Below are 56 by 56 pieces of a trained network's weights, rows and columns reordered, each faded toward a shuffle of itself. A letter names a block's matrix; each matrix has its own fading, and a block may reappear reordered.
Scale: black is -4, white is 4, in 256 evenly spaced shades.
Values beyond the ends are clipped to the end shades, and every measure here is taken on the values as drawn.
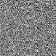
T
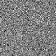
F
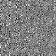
T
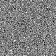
F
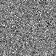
F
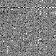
T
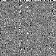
T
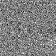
F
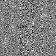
T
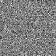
F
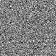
F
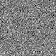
F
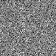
F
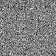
F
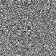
F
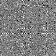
T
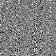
T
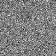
F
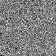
F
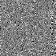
T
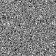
F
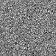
F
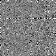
T
